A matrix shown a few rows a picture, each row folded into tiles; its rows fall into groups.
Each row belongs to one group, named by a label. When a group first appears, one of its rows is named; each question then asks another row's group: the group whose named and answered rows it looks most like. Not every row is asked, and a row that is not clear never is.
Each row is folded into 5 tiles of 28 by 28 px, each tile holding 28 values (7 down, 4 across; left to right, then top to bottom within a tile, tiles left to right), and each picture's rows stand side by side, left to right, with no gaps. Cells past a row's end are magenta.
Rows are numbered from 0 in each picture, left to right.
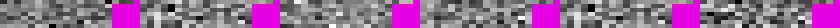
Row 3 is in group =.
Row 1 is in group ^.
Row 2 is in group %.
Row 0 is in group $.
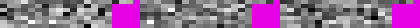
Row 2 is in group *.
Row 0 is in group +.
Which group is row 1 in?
=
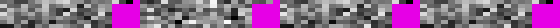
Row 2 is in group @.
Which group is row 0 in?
@
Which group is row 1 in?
*
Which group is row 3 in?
@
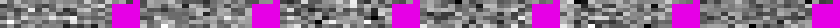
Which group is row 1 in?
+
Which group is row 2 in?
*
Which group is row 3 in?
=
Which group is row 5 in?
$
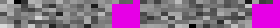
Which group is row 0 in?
$
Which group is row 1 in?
$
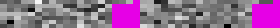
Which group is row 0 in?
^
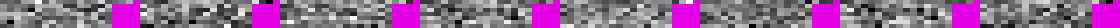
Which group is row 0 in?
^
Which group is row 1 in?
@
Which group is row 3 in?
*
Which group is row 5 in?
$
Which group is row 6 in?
*
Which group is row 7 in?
@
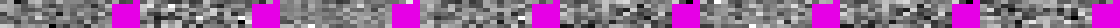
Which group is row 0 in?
$
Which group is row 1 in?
=
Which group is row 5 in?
%
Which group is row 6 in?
@
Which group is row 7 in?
*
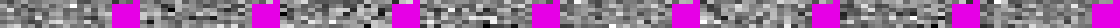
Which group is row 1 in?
^
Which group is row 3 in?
=
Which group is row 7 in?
%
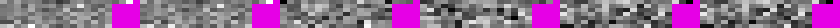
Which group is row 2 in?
$
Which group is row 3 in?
*
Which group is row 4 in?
@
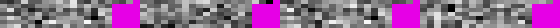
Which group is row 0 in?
*
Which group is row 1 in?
@
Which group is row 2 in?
*
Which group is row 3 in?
^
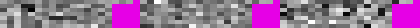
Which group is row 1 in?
%
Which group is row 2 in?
+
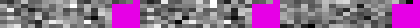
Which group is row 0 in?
*
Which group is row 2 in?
@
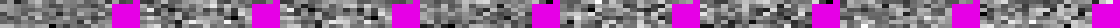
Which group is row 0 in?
$
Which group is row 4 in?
^
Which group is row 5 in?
@
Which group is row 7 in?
+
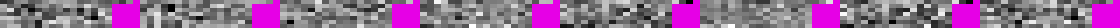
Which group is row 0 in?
*
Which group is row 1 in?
^
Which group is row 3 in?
%
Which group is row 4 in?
@
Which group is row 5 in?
+
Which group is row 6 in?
@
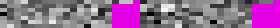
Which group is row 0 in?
+
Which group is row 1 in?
=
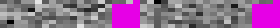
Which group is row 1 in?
$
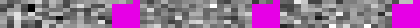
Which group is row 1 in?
*
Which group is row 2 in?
%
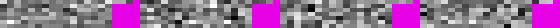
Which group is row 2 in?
^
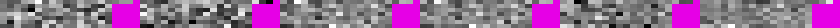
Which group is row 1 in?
@
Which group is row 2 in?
%
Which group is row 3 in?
%
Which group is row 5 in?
+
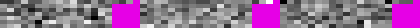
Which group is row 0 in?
*
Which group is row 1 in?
+
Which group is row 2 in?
$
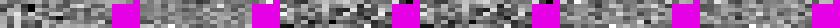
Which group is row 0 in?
^
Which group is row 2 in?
@
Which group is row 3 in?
@
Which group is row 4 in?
%
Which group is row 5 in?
%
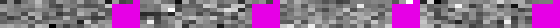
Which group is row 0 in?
$
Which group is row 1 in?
=
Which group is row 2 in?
+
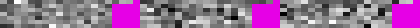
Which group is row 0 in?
%
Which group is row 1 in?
*
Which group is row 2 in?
+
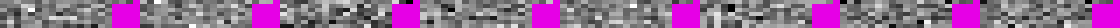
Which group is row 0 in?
=
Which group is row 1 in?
%
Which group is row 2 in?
@
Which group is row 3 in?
^
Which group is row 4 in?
*
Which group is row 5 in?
^
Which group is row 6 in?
$
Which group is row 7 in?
$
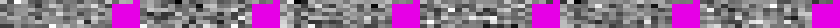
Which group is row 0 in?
%
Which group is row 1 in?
=
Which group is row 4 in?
$
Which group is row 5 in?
*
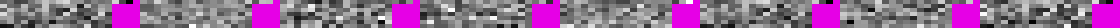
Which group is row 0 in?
@
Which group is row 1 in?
%
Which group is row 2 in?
=
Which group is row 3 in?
=
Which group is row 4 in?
+
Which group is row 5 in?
@
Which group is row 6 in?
^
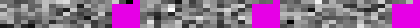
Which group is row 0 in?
@
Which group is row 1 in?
=
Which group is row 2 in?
^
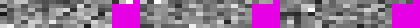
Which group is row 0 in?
+
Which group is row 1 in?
%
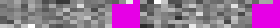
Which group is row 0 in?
+
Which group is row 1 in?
%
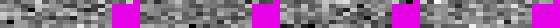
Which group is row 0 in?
^
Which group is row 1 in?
$
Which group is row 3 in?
%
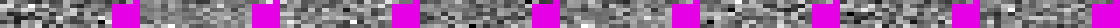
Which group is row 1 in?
+
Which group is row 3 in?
$
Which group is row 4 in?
+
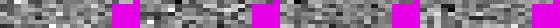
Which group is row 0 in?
%
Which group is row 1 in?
=
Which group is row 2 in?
$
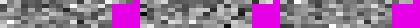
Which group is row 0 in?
=
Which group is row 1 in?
+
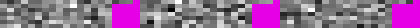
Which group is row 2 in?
=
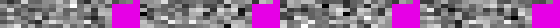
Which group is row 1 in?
+
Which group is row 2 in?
+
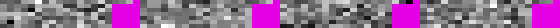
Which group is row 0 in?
^
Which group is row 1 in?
+
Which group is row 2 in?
@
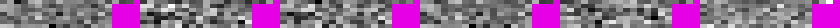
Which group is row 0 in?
$
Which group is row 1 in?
=
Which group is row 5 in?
+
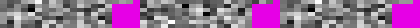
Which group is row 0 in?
^
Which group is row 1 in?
+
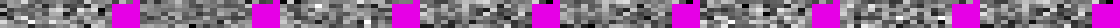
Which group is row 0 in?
+
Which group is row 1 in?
$
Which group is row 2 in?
$
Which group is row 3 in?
@
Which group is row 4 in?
@
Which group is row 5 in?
+
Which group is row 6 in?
=
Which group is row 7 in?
@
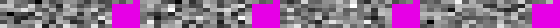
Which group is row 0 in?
=
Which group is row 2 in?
*
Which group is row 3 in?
^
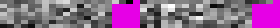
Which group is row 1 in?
=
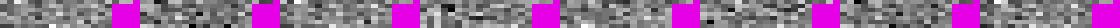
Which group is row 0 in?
%
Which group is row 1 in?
$
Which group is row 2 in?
%
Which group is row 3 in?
^
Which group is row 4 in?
+
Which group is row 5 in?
^
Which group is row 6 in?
$
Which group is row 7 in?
%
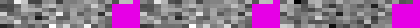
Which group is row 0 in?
%
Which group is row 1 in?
%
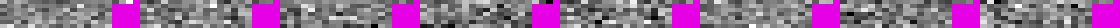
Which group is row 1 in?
*
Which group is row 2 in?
=
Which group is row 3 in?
@
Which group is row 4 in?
*
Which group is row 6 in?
=
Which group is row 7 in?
$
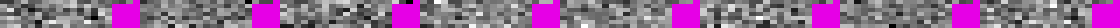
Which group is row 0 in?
*
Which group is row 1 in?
$
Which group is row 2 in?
@
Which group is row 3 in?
%
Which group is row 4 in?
+
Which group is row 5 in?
=
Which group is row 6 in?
$
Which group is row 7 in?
*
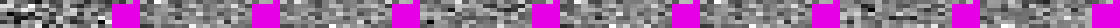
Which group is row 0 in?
=
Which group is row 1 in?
%
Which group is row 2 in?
%
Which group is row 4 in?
%
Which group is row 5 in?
%
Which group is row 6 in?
^
